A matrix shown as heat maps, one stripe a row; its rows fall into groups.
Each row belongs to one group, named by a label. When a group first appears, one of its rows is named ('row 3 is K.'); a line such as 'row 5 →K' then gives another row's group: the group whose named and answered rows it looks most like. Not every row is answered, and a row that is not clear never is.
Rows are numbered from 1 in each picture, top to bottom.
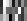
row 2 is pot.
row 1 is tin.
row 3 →tin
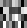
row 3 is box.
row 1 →box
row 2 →tin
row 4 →pot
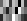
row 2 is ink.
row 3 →box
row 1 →tin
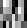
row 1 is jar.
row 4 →box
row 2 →jar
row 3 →ink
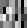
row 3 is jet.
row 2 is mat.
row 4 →pot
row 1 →mat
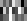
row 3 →mat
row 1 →box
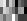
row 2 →jar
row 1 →jet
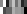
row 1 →jet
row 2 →ink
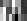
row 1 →box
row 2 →jet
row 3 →jet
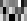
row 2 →mat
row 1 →pot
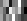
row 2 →ink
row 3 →box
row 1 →pot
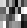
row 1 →jet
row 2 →tin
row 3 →pot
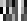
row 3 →ink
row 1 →jar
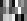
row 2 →pot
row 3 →mat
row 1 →tin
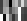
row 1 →tin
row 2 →pot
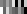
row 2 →ink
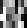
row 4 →jar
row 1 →mat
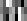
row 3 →ink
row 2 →ink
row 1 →mat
